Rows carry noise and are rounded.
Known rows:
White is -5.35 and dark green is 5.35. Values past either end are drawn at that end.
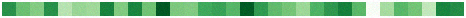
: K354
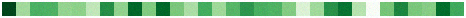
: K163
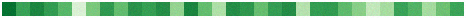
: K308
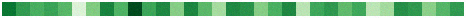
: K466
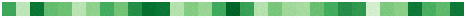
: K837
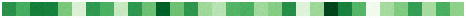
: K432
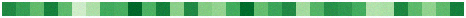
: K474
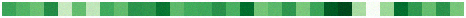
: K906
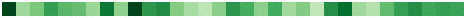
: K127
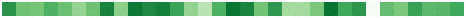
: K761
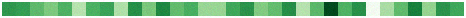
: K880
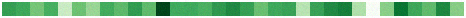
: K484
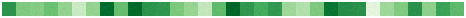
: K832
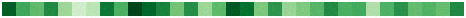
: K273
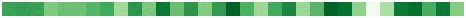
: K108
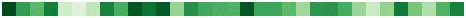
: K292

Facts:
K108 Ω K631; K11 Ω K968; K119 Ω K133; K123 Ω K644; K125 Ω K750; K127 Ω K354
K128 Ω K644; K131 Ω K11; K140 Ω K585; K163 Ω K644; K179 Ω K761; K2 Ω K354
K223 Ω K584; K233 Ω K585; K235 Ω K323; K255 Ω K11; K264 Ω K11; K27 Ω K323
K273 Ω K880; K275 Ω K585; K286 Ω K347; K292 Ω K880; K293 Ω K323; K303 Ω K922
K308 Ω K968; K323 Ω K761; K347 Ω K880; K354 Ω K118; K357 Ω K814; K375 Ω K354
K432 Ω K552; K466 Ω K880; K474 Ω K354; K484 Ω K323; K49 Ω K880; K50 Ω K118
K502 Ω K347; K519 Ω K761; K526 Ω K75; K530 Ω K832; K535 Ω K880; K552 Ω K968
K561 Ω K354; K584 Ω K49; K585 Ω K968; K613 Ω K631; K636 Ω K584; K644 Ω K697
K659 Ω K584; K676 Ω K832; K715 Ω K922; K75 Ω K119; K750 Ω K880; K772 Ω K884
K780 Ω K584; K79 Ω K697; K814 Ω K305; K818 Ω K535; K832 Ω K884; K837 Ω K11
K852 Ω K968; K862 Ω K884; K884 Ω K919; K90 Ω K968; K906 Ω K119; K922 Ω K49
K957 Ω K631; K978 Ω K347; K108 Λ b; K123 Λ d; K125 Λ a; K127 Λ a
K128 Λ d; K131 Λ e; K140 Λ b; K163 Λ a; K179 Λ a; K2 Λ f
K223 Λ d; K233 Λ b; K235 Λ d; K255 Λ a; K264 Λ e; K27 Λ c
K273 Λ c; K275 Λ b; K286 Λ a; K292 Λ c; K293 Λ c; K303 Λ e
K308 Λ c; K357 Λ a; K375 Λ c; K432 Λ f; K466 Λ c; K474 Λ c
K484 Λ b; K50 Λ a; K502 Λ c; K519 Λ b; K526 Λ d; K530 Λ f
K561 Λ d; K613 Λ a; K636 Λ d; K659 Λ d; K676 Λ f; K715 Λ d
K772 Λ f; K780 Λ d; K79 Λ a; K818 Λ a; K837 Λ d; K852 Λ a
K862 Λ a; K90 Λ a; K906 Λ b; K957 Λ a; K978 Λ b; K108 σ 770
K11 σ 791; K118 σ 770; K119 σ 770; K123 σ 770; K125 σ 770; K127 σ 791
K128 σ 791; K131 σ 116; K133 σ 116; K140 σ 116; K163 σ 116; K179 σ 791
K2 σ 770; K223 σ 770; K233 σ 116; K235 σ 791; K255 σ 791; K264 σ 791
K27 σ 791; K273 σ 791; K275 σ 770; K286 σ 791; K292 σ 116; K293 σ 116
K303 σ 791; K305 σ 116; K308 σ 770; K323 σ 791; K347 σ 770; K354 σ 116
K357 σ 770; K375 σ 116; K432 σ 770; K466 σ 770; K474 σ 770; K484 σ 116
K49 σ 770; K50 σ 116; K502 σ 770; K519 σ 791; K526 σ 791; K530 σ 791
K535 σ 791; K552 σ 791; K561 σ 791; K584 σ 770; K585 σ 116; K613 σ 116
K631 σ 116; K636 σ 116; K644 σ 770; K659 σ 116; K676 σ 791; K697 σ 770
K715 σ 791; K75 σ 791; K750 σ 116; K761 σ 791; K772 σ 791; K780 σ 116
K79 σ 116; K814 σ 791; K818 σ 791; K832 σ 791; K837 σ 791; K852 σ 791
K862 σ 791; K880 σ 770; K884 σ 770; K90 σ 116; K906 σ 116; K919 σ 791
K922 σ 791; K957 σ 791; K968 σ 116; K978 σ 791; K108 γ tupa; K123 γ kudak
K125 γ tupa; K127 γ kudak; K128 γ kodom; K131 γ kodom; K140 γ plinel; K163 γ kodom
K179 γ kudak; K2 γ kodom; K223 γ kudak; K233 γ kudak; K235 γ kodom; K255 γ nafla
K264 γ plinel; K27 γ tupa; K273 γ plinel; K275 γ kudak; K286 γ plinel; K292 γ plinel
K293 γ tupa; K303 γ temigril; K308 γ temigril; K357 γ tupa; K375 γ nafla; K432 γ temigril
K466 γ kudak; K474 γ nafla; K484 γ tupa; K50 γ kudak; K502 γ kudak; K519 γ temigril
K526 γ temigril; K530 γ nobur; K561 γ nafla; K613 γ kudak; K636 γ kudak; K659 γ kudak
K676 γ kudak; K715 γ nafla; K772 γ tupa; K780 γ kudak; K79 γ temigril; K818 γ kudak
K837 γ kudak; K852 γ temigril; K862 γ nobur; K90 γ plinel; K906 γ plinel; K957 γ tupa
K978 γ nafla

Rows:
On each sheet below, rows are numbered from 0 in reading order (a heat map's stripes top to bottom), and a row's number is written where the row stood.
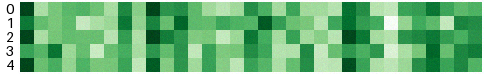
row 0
K179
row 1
K750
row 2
K286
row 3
K223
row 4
K125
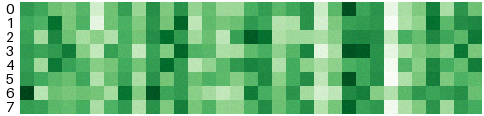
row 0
K884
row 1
K123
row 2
K715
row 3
K2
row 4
K526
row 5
K119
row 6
K862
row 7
K118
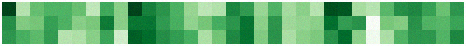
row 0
K255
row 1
K75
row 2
K264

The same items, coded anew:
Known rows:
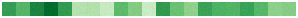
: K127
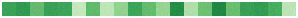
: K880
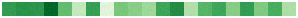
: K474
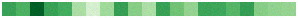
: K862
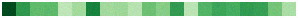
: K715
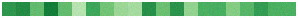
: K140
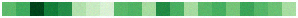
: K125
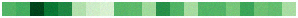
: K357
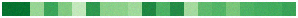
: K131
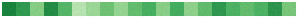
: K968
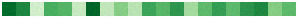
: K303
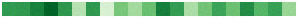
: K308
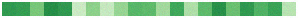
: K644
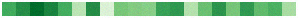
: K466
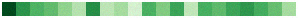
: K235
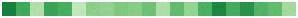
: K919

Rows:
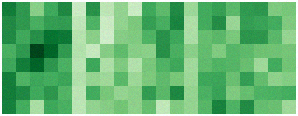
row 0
K519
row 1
K275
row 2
K432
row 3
K163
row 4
K293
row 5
K772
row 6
K233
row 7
K832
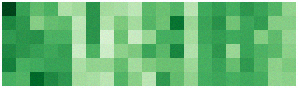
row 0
K837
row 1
K978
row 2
K27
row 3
K108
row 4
K676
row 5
K818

